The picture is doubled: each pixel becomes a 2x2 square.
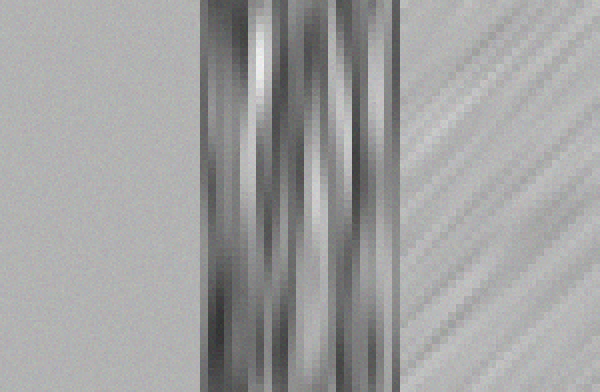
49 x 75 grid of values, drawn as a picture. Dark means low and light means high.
The table splits into one row of 3 panels. Panel 1,1: high, flat. Panel 1,2: middling, streaked downward, strong in contrast. Panel 1,3: high, slanting up to the right, faint in contrast.
